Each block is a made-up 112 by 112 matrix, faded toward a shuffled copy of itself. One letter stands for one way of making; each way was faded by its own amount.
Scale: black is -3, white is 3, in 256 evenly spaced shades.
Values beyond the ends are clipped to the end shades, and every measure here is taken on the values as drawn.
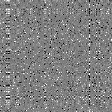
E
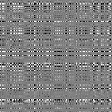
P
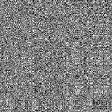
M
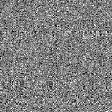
M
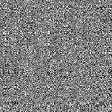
M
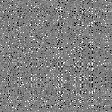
E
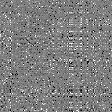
E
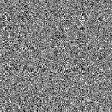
M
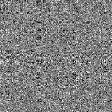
M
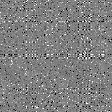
E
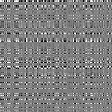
P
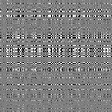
P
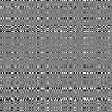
P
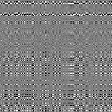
P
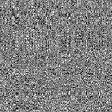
M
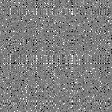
E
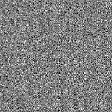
M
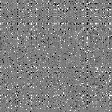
E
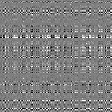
P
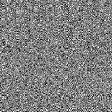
M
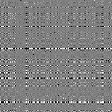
P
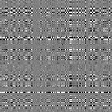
P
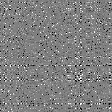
E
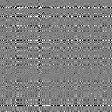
P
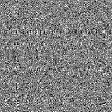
M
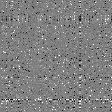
E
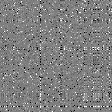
E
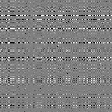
P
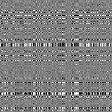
P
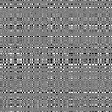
P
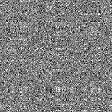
M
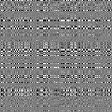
P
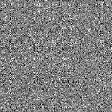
M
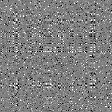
E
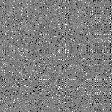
E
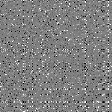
E
